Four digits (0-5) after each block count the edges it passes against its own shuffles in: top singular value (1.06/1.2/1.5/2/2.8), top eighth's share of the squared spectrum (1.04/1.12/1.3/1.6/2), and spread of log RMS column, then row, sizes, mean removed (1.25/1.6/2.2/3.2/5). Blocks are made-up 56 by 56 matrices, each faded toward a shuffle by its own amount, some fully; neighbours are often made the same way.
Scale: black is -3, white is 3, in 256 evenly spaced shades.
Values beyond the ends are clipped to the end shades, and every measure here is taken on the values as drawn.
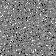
1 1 0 0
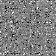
1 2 2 2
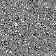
1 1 1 1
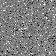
0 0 0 0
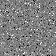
0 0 0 0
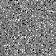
3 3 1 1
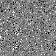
3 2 1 1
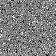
2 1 0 0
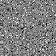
3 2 1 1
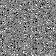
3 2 1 0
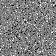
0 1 0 0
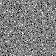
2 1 0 1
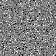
2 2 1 0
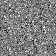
2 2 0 0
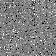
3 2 0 0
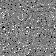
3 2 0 1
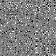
3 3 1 1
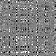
4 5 3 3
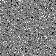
0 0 0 0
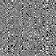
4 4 3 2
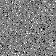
0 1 0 0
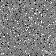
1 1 0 0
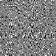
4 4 2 2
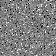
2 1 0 0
